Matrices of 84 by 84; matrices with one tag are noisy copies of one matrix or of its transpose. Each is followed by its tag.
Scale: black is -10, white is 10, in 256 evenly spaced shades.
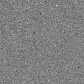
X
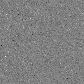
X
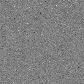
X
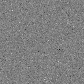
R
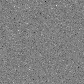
X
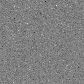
X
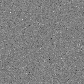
R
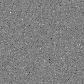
R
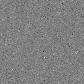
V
